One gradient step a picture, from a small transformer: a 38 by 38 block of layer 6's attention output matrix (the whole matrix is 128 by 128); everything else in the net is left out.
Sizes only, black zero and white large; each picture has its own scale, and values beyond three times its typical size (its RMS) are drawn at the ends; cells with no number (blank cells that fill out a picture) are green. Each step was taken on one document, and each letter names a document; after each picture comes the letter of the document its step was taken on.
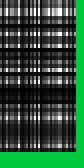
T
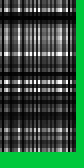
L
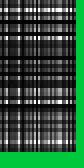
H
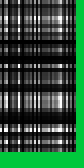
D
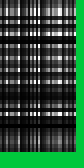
T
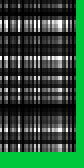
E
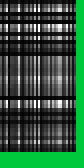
H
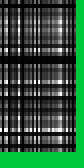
D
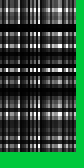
T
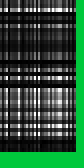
H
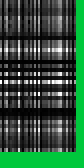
D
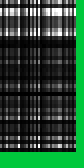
T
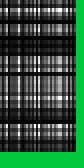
H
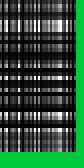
E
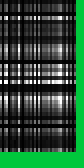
D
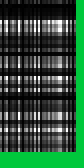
E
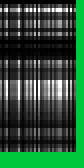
H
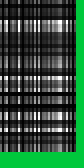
E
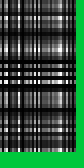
D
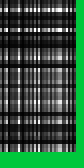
H
